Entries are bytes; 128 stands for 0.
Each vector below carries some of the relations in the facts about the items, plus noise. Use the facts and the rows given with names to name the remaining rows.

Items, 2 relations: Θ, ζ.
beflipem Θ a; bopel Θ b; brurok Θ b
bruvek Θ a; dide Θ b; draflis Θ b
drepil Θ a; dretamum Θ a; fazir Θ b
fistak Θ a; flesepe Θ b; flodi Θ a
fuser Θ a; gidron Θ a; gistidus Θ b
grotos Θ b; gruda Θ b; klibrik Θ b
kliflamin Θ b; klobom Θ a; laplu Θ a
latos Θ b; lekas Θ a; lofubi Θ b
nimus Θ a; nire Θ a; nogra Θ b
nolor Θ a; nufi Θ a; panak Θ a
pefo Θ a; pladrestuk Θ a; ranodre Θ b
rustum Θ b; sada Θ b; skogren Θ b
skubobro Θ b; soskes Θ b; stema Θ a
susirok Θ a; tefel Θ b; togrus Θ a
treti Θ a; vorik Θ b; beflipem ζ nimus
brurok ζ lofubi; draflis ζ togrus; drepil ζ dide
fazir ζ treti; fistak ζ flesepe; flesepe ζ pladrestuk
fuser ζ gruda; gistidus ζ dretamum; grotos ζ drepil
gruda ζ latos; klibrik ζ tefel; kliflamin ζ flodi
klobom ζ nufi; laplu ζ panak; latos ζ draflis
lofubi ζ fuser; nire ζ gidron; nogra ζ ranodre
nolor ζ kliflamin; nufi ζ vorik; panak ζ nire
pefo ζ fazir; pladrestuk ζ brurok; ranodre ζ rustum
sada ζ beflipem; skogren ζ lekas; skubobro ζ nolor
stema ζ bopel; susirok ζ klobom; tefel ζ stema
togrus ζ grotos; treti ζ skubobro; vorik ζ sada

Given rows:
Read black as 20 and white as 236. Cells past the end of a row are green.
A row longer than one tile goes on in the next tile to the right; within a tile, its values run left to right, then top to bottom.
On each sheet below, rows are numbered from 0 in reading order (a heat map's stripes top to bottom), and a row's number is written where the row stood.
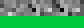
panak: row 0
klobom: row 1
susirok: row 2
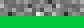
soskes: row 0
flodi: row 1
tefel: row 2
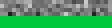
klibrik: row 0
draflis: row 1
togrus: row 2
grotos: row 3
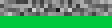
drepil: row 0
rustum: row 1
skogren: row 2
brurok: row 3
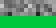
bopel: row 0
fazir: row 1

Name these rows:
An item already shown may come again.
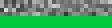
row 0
rustum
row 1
pefo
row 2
soskes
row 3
lofubi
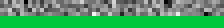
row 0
nimus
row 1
ranodre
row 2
lofubi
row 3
flodi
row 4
dide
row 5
nimus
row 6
fistak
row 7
vorik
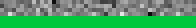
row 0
nolor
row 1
beflipem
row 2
treti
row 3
drepil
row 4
pladrestuk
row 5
sada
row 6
bruvek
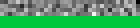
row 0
flesepe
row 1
fuser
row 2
laplu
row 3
lekas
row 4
nimus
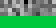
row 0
nimus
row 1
kliflamin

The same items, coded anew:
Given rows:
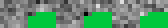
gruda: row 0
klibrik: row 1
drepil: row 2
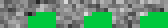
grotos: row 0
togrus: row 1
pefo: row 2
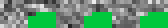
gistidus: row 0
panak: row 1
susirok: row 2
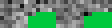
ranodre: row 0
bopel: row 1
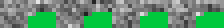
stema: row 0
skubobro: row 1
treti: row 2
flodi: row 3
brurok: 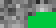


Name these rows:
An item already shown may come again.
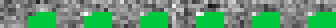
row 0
flesepe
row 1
fistak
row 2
drepil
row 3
lekas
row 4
flodi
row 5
bruvek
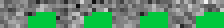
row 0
grotos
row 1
rustum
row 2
soskes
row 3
laplu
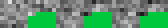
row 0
drepil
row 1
grotos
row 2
dide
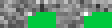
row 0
nimus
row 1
pladrestuk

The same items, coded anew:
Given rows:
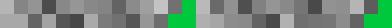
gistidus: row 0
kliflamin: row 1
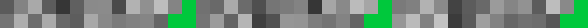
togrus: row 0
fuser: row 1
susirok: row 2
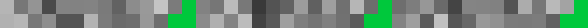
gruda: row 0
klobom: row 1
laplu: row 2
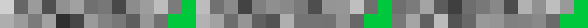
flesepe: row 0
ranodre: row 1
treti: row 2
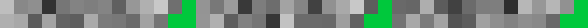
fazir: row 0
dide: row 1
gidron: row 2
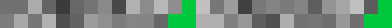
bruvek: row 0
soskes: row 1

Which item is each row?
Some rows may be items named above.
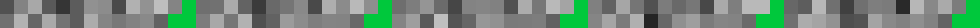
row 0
drepil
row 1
bruvek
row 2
laplu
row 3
pladrestuk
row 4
flodi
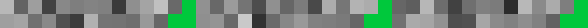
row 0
bopel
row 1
fistak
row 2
flodi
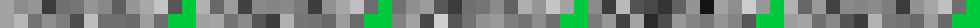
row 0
grotos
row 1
rustum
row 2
pefo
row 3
nimus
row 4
rustum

